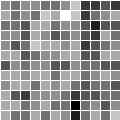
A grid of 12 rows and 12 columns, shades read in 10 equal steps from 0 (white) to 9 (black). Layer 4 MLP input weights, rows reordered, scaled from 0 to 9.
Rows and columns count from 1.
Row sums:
60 43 61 57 52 49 61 43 52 62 56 51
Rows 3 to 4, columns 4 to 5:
3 3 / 3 4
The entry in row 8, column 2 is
3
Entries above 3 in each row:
11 6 10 10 8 6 12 5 8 11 9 7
